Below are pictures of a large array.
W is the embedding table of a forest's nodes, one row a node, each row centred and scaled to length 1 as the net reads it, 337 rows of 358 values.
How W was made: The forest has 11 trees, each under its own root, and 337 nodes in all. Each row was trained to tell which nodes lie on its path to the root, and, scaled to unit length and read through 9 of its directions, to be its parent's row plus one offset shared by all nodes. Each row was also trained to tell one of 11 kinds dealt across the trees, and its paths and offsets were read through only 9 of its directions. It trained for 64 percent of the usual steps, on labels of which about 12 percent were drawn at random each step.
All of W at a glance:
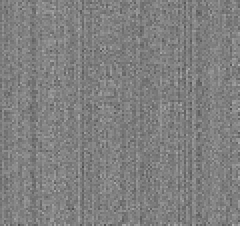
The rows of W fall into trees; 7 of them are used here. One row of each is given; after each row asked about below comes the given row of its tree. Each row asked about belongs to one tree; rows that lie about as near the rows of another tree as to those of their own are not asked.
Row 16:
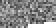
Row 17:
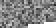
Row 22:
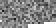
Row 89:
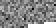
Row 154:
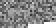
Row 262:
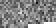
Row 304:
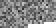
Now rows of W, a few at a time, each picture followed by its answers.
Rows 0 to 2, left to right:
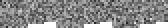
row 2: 16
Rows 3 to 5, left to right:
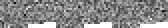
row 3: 89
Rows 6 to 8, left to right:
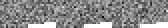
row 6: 262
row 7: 89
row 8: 262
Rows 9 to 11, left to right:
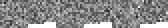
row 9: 16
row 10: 262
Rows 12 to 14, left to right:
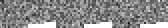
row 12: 22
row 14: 304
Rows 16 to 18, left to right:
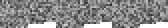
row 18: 16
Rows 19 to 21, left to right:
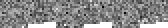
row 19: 154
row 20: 89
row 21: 17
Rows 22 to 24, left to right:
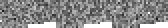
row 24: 89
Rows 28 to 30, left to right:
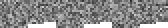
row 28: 22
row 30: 16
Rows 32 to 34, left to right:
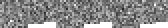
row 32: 89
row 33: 17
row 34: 304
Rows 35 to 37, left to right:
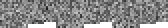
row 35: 16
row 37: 89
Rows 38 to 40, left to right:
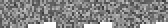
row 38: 154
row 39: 262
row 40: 17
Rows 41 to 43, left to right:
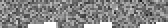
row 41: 89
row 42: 17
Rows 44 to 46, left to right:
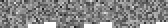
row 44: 22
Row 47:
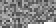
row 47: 16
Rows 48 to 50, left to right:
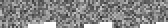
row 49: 89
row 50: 22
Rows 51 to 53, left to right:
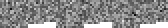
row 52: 17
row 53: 17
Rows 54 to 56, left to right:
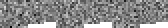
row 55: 22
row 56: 89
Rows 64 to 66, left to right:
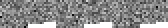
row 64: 89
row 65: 154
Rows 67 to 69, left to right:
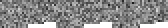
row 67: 262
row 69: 22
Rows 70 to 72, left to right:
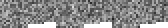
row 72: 154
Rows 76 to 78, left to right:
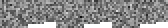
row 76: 22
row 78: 262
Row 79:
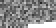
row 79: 304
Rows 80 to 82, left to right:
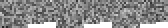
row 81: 22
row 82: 154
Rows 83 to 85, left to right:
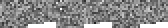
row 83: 89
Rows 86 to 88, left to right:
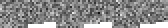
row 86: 89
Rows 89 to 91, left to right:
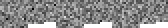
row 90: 16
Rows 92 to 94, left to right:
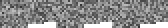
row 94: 22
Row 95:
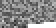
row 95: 89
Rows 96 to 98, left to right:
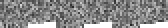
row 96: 22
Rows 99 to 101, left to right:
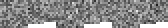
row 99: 304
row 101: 16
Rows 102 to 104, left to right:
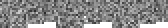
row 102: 262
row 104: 16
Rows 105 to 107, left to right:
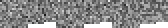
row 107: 16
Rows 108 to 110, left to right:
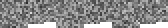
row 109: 154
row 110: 262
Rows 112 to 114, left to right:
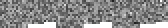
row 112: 262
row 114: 17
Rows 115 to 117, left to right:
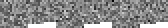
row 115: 154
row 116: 22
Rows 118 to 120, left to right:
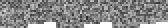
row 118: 16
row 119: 89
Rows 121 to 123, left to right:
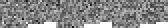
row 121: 16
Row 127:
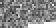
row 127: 304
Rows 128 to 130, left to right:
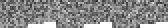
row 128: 89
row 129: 262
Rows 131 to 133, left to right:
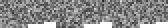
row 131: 22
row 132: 262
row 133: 22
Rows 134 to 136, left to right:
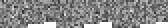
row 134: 17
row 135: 22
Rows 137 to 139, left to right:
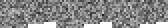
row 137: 154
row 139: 262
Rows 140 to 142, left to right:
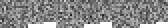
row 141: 17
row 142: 262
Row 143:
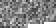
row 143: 262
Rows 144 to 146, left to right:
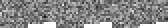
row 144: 89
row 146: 16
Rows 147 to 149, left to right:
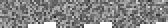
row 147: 154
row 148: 89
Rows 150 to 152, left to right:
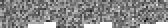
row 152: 89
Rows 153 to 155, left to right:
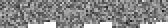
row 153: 22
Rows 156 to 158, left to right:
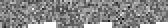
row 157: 22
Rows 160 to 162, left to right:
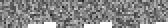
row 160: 16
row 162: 304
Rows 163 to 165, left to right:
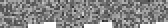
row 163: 304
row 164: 22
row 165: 22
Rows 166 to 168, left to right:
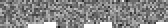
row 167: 304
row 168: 16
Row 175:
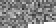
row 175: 154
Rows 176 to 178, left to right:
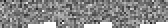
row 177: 16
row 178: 304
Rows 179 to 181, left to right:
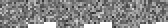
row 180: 22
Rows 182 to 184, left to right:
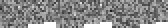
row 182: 22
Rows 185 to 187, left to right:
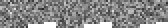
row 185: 17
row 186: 22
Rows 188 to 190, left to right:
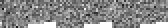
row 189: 17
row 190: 89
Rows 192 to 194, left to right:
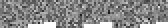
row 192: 22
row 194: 22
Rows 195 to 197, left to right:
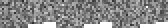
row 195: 17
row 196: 262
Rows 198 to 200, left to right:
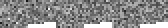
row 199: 262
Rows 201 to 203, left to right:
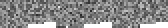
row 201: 16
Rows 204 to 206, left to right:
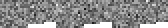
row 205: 89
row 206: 262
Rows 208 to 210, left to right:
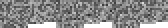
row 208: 22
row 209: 22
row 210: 22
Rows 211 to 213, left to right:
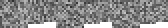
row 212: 22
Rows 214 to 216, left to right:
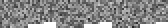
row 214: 154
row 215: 89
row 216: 17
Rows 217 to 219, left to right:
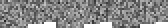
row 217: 262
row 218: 154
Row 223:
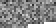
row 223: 16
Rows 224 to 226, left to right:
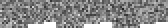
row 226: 22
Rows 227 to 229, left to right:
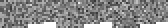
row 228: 154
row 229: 304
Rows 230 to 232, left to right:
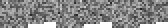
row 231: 17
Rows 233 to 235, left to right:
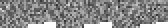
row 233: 16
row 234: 304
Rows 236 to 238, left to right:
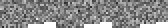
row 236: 262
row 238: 304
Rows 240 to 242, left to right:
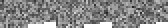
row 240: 22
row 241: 16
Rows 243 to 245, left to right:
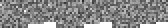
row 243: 89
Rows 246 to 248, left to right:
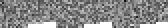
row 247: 304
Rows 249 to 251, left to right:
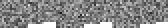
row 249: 89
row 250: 262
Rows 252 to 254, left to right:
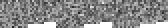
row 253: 304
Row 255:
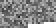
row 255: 154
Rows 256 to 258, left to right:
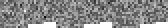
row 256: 89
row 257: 154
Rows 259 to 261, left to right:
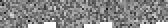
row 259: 17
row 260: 154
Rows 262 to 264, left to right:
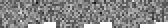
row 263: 262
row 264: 154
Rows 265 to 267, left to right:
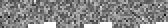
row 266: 89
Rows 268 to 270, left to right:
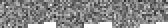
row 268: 89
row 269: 17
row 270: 16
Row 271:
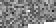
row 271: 304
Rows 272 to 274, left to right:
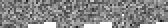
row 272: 16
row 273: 89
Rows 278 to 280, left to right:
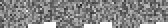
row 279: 262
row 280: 16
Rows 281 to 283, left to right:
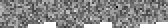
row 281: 89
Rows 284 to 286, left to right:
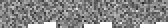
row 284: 304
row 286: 262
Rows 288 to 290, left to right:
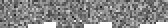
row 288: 22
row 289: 17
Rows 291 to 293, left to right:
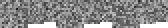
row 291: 89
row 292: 16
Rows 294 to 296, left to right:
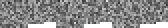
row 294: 16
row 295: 154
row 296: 154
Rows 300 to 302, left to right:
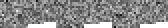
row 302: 89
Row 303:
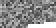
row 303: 17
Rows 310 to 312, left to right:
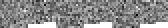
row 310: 154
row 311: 16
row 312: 89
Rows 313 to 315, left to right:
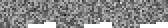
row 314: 154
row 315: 16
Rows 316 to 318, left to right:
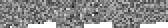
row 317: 22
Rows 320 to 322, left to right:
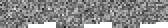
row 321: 262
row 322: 89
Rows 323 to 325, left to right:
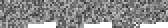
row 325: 262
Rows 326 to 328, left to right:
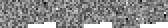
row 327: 262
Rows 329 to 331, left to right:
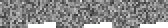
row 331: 89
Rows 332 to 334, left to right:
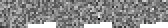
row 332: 262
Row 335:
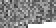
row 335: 22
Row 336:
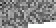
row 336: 22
